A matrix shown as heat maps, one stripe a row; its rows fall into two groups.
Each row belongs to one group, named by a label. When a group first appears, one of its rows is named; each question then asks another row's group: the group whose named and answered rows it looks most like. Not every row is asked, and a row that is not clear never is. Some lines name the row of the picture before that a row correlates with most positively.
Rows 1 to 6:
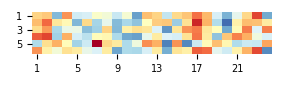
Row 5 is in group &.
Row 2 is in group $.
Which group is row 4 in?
$
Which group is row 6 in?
$
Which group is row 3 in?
$
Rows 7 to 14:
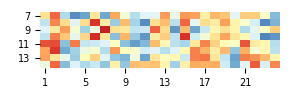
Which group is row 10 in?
&
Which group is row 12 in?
$
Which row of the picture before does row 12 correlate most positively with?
3
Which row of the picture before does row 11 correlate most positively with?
4
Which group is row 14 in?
$
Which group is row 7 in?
$
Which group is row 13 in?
$
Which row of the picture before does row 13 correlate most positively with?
2
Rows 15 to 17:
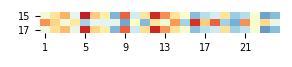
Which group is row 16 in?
$
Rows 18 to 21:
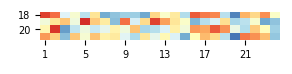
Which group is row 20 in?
$
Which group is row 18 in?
$
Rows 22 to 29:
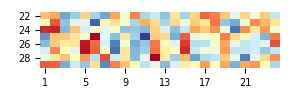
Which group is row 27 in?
&
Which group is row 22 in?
$
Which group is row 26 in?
&
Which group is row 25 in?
&
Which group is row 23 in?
$
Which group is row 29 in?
$
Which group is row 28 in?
&
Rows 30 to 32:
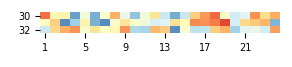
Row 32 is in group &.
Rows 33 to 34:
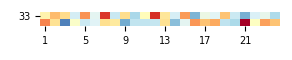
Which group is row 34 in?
$
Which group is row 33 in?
&
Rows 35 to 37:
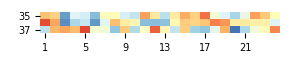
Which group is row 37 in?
&
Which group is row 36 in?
$
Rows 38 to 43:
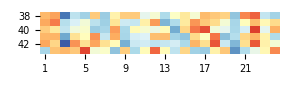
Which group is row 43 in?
&
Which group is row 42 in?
$
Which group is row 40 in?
$
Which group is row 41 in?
$
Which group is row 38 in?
$
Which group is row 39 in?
$
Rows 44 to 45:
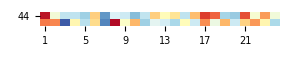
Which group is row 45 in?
$
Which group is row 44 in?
$
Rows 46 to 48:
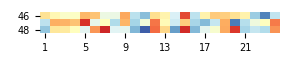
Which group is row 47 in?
&
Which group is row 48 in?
&
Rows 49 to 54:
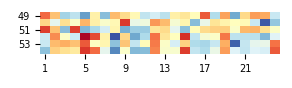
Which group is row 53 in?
&
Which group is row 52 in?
&
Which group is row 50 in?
&
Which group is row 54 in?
&
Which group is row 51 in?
$
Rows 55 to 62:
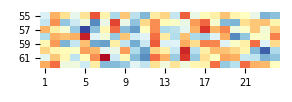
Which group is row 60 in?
&
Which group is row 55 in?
&
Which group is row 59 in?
$
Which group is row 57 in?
$
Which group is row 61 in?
&
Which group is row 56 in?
$
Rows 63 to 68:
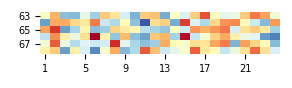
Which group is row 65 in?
$
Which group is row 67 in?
$
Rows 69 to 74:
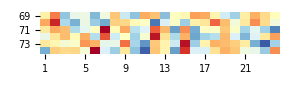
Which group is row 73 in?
&
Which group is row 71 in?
&
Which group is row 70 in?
$
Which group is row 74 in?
&
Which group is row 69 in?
$
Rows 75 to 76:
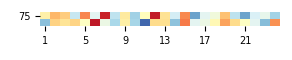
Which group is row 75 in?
&
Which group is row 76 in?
&
